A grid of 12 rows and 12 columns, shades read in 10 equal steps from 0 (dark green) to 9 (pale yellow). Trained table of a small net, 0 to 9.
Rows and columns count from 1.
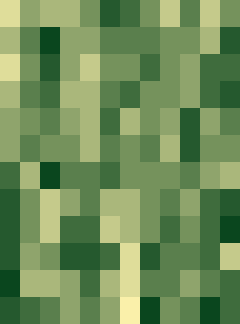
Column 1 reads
8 6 8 6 5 5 2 1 1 1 0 1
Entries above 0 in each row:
12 11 12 12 12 12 11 12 11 12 11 10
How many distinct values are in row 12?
7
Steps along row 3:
down down up up down same down up up down same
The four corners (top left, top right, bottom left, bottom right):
8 4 1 2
